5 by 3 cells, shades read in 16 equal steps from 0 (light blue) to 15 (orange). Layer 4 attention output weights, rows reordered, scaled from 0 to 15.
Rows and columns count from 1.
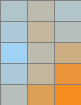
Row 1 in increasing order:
3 3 5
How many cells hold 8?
1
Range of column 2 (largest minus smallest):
6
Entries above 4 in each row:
1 1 2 2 2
